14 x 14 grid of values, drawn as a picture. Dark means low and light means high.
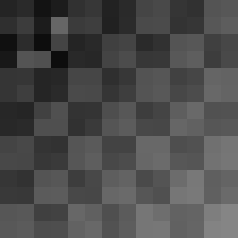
A checkerboard runs through the table. The field climbs toward the bottom right. In the top left lies a patch that is rougher than the rest. The values follow a bell shape.
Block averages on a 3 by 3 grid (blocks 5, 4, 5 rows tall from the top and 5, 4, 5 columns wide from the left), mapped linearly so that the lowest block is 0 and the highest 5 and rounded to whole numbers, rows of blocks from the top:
0 1 2
1 2 4
2 4 5
